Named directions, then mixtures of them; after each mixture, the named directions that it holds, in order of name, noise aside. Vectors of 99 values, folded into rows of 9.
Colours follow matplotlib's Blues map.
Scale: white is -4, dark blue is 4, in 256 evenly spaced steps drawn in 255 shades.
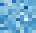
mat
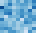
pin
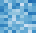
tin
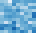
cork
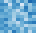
mat, tin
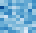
pin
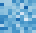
mat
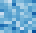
cork, tin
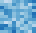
cork, pin, tin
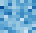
pin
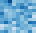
cork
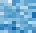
cork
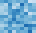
tin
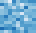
cork, mat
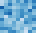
pin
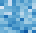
cork, pin
